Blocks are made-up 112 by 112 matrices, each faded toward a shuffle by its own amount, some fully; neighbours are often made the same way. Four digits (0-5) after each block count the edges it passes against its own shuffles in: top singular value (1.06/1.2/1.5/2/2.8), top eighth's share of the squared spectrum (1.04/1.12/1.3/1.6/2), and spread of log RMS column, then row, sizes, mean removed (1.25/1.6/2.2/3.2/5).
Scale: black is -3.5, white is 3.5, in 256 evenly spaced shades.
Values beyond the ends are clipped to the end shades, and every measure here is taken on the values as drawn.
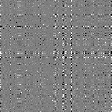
5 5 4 3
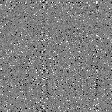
4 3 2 2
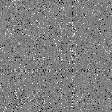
4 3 2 1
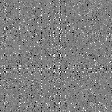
4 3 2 2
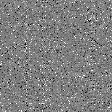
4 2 2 0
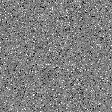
3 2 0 0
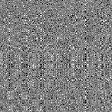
5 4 3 3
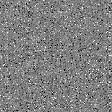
3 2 1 0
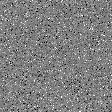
2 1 0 0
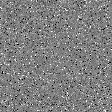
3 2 0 1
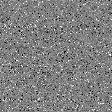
3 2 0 2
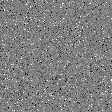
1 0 0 0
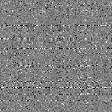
4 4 1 3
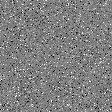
0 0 0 0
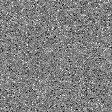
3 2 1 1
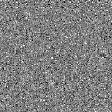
3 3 2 2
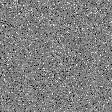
0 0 0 0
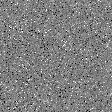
0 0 0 0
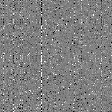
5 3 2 1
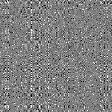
5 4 3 2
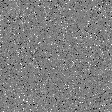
0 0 0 0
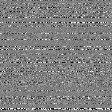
3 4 0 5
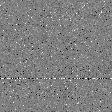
3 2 0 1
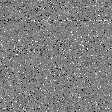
2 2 0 2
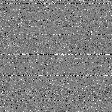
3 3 0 3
